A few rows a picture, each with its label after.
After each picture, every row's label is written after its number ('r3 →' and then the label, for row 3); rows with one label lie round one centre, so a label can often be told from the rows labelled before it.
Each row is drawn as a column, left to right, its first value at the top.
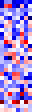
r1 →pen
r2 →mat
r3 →mat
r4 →pen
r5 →pen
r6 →mat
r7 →pen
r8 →mat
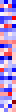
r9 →mat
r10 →mat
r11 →mat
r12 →pen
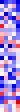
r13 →mat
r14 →pen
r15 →mat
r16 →mat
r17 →pen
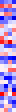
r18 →mat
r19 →mat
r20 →mat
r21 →mat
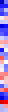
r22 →pen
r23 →pen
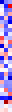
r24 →mat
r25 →pen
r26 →mat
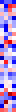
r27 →mat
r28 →pen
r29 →mat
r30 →mat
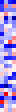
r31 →pen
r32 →mat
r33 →mat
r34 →mat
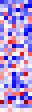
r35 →pen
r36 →mat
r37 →pen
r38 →mat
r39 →mat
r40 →mat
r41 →pen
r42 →pen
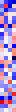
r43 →pen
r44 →mat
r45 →pen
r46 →mat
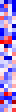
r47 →pen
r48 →mat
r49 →mat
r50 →pen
